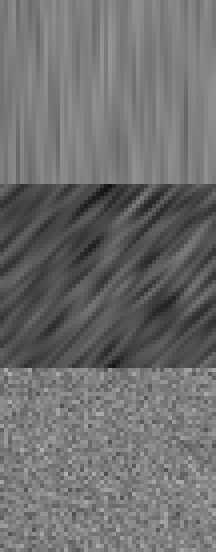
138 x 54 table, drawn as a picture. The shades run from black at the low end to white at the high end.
It is made of 3 by 1 panels. Panel 1,1: middling, streaked downward, faint in contrast. Panel 2,1: low, slanting up to the right. Panel 3,1: middling, fine-grained.
